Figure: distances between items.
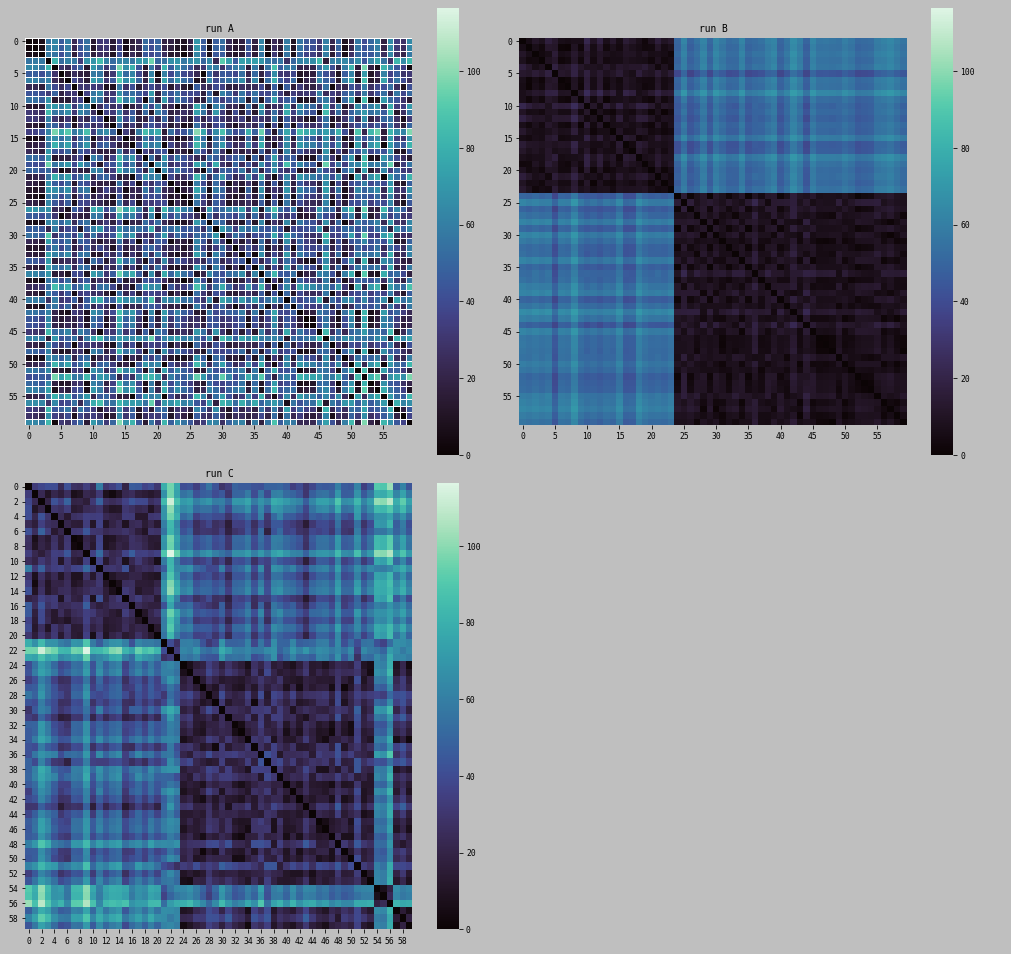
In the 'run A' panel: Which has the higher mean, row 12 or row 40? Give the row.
40
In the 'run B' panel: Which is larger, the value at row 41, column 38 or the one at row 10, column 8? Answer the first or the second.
the second
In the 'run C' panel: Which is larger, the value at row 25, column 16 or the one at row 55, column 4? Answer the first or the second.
the second
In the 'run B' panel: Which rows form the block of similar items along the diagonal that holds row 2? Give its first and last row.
0 to 23
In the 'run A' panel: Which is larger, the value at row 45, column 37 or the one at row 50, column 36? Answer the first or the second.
the second
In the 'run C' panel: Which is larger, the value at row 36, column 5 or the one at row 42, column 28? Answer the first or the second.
the first
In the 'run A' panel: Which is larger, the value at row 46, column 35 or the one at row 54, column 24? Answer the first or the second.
the first
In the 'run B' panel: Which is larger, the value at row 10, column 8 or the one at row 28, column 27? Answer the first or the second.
the first
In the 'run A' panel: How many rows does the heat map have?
60
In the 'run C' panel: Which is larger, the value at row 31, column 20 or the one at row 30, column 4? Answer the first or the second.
the second
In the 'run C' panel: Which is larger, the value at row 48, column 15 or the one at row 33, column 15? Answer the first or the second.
the first
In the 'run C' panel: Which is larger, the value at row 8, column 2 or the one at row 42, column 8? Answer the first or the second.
the second
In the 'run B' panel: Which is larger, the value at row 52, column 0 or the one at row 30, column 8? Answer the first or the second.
the second
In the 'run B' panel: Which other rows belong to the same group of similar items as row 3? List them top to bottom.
0, 1, 2, 4, 5, 6, 7, 8, 9, 10, 11, 12, 13, 14, 15, 16, 17, 18, 19, 20, 21, 22, 23
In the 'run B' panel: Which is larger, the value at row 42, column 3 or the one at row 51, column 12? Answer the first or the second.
the first
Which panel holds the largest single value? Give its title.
run C
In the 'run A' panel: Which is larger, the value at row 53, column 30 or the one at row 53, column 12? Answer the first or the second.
the first
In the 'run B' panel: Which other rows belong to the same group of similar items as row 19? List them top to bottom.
0, 1, 2, 3, 4, 5, 6, 7, 8, 9, 10, 11, 12, 13, 14, 15, 16, 17, 18, 20, 21, 22, 23
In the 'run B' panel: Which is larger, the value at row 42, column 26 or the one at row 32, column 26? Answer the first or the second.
the first
